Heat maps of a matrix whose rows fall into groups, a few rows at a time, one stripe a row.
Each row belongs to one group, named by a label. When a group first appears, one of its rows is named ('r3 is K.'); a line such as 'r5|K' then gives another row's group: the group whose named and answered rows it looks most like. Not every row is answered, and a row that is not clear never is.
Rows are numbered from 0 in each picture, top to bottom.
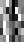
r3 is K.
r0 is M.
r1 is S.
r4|M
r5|M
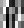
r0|M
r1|K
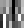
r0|M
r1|M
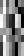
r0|K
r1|K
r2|S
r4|M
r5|K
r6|M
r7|M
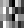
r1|K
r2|S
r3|K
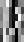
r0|M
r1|S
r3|S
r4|K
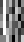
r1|S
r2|K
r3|K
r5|M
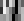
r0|K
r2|M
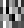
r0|K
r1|K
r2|S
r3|K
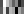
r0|K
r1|K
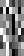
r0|M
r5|K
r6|M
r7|M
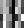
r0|S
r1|S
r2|M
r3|S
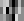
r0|M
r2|S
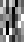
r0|K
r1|S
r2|M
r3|S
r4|K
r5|M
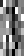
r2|M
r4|M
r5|K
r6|K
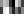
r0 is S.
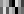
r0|S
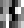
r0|M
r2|M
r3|M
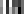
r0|K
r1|K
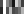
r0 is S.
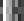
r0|K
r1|K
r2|K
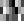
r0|S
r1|M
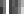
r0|M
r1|M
